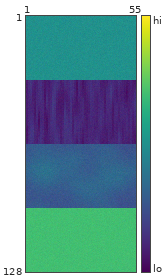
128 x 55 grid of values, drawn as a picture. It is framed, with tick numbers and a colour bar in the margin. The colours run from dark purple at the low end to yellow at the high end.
The table splits into 4 rows of 1 panel. Panel 1,1: middling, flat. Panel 2,1: very low, streaked downward, faint in contrast. Panel 3,1: low, smooth, faint in contrast. Panel 4,1: high, flat.
